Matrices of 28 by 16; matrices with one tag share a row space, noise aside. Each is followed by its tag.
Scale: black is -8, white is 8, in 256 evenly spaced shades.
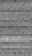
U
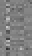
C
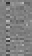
C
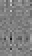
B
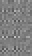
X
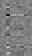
C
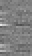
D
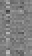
C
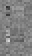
C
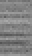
U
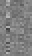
C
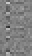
C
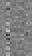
C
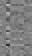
C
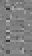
C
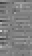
D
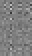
B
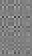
X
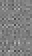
X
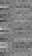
D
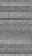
U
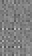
X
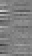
D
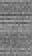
U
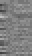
D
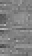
D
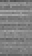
U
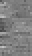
D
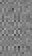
X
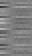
D
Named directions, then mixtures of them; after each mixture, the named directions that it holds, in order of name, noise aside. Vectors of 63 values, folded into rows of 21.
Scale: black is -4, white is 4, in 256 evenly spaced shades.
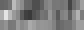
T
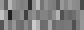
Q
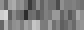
Q, T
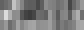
T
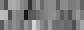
Q, T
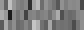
Q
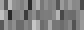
Q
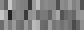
Q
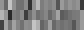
Q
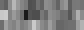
Q, T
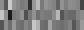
Q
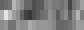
T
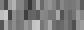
Q, T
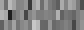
Q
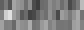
Q, T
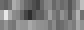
T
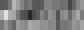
T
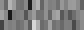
Q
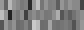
Q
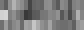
Q, T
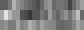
T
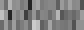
Q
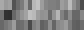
Q, T
